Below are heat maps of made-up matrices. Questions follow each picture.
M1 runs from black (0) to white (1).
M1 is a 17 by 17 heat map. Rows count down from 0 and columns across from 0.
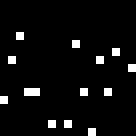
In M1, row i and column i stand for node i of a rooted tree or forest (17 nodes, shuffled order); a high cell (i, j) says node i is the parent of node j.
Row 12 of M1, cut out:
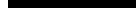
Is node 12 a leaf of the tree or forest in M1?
no
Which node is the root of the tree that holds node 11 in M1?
15
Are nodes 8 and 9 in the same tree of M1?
no
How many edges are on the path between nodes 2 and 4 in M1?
1
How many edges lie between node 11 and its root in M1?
3
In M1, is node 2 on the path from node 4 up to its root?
no
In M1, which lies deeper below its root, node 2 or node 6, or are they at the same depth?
node 2
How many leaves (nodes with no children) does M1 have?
8
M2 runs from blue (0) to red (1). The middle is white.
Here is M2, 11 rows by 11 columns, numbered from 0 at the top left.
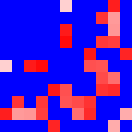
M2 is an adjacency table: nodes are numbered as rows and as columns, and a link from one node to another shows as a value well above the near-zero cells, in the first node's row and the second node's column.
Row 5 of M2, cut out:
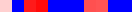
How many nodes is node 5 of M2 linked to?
5
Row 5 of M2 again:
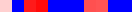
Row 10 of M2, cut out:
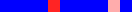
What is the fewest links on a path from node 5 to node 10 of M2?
3
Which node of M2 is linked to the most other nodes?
node 9
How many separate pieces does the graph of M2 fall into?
1
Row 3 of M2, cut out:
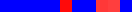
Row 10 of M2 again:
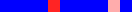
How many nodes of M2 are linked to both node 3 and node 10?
1
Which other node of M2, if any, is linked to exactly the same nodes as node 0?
node 2
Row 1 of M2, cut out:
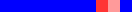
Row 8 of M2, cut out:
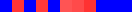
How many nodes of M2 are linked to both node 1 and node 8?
0
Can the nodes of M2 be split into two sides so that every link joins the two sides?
no
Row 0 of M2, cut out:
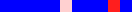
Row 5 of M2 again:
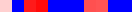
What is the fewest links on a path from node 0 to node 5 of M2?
1
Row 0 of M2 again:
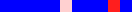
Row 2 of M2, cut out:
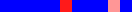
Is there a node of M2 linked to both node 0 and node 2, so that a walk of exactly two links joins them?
yes
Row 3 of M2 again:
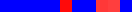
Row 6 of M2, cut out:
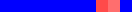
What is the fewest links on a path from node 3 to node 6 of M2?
2
